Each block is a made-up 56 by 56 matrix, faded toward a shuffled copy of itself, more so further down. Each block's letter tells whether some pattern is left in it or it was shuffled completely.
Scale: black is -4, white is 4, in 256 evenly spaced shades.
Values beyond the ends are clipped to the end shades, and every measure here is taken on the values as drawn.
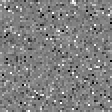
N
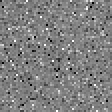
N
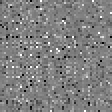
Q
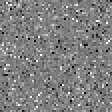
N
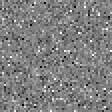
N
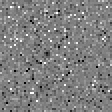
N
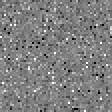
N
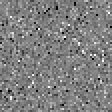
N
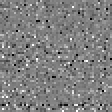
Q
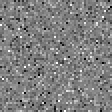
N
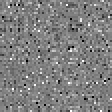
Q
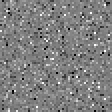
N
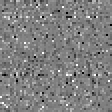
Q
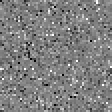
N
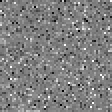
N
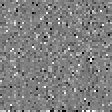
Q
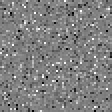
N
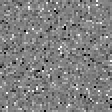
N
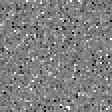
N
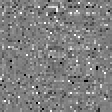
Q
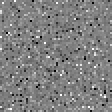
N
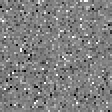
N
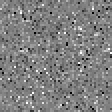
N
